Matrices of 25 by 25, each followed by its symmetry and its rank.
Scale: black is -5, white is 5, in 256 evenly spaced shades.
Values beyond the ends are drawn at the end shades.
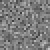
symmetric, full rank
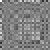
symmetric, rank two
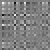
symmetric, rank two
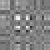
symmetric, rank two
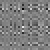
neither, rank two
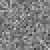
symmetric, full rank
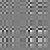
symmetric, rank one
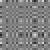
symmetric, rank one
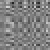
neither, rank two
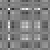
symmetric, rank one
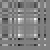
symmetric, rank one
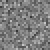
symmetric, full rank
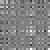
symmetric, rank two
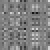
neither, rank two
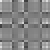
symmetric, rank one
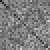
symmetric, full rank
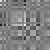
symmetric, rank two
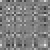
symmetric, rank two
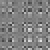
symmetric, rank two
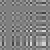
symmetric, rank one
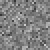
symmetric, full rank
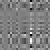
neither, rank two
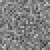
symmetric, full rank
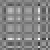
symmetric, rank one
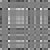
symmetric, rank one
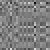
neither, rank two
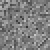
symmetric, full rank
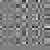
neither, rank two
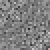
symmetric, full rank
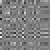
neither, rank two
